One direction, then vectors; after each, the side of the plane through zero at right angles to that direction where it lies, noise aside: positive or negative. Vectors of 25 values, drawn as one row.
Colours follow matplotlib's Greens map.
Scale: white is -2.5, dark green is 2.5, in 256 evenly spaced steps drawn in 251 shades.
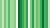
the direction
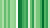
positive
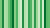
negative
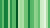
negative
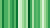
negative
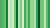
negative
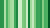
negative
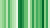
positive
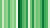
positive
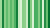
negative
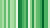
positive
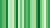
negative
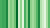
negative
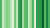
positive
